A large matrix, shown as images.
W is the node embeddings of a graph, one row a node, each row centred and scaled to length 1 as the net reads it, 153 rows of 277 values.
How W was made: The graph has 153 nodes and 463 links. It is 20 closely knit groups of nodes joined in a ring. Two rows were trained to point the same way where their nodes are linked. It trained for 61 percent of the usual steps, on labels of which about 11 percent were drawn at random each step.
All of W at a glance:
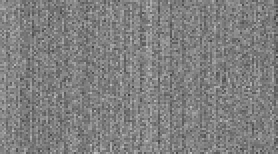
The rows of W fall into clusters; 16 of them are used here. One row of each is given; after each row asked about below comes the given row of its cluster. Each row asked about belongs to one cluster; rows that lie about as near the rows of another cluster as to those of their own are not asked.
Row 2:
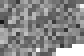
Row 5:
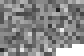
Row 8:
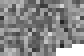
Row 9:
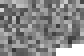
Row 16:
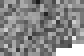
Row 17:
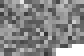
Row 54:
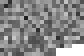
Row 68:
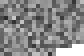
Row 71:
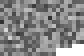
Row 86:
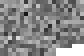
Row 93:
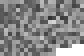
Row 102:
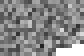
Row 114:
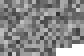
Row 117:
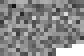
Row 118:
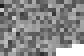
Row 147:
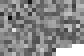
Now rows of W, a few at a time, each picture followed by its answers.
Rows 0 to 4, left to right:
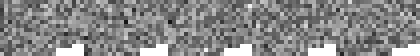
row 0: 93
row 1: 9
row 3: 114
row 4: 54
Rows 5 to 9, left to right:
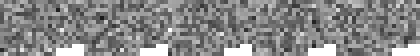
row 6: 71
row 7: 8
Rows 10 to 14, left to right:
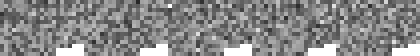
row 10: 114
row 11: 16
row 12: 118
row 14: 68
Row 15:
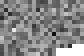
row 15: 114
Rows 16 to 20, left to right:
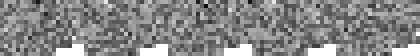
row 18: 86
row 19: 17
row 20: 71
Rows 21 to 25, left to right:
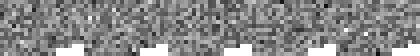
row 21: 9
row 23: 147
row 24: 8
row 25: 71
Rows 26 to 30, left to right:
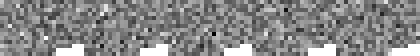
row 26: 147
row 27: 102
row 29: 118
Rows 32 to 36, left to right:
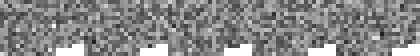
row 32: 114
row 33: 5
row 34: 2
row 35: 71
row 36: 9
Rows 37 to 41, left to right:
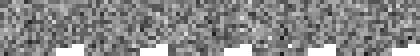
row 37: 17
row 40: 17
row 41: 86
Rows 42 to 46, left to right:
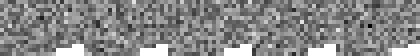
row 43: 17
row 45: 2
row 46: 114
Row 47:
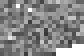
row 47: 71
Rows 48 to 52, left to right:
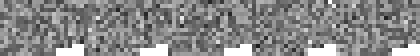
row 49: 68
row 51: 93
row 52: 147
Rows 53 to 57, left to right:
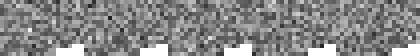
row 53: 86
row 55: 117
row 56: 71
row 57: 16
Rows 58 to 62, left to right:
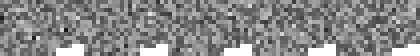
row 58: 118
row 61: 68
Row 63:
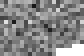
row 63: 71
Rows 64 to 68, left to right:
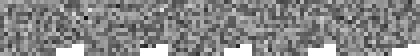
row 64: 117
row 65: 71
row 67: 9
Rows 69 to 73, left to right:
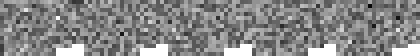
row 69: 117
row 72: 8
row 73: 114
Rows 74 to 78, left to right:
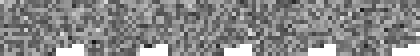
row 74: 8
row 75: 17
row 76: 117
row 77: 93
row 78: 2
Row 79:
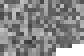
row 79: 2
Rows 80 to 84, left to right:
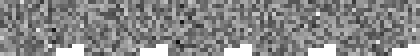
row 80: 2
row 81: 5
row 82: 16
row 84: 16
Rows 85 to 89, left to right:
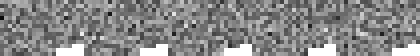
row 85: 9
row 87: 86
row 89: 93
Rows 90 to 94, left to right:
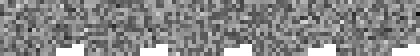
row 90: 2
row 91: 8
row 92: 147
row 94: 102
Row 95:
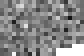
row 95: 102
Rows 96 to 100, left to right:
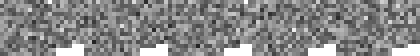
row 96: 86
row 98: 16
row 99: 117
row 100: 17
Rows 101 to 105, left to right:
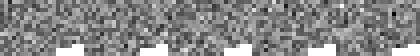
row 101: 93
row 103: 118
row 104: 86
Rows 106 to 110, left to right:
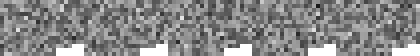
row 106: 117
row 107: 68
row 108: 147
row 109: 9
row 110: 118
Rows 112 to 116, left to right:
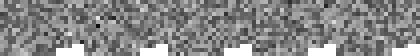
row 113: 118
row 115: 8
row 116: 86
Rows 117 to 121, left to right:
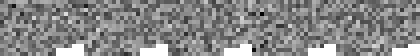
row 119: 102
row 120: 114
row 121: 114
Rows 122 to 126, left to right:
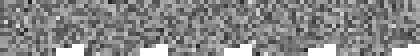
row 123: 86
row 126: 147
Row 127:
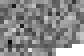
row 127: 68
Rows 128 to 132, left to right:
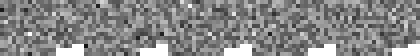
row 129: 9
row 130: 5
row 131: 16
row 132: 9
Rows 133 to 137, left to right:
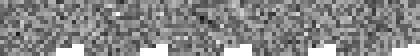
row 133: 93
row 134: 16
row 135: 8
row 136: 54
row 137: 8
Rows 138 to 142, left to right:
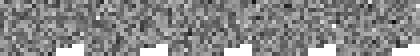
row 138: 114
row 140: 8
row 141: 117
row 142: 2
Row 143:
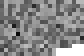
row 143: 93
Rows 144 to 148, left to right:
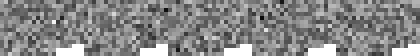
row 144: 118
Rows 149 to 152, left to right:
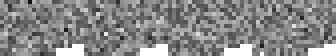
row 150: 5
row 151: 93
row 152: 68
